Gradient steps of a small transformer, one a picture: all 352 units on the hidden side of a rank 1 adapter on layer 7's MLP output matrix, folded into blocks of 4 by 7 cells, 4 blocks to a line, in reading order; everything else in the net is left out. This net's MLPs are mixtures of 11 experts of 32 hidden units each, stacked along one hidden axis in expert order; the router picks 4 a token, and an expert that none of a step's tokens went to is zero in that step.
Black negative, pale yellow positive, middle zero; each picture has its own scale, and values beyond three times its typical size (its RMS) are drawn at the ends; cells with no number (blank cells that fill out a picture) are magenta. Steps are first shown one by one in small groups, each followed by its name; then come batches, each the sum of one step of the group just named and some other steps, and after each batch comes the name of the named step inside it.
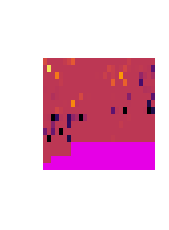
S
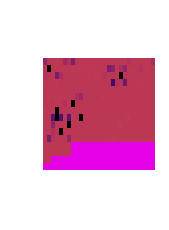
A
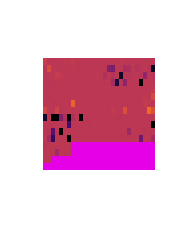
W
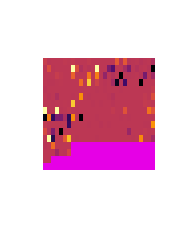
W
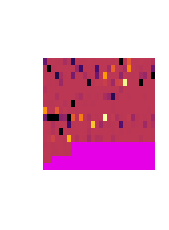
A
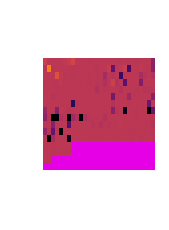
S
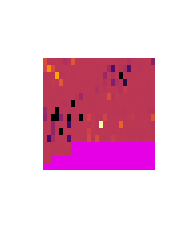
A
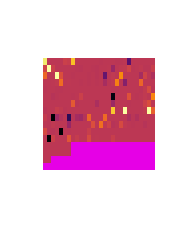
S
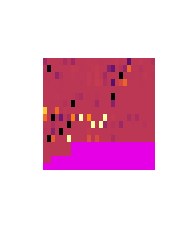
A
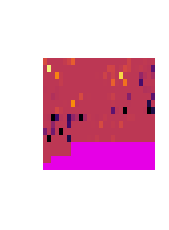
S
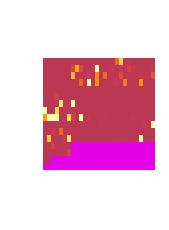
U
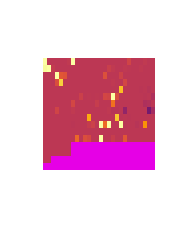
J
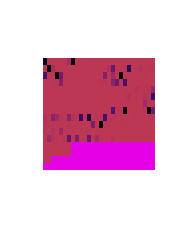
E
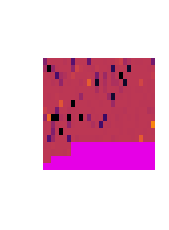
U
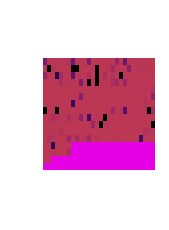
E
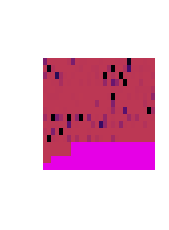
E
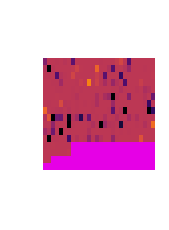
U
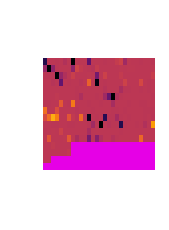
U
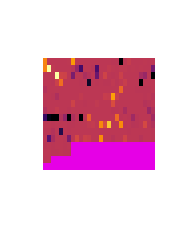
J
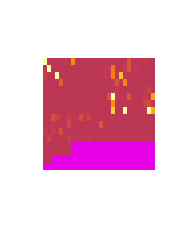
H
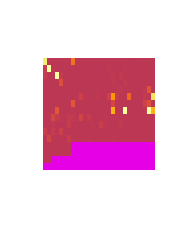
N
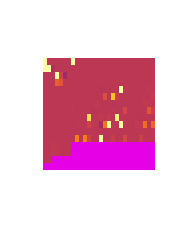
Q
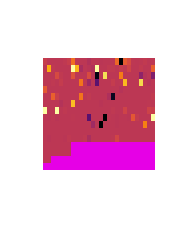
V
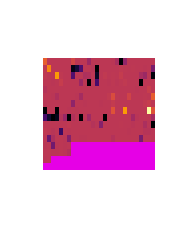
N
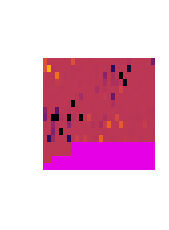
Q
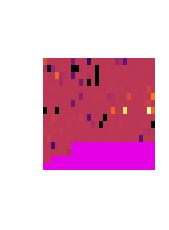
N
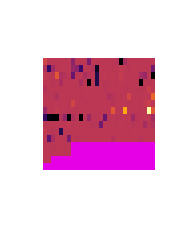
N
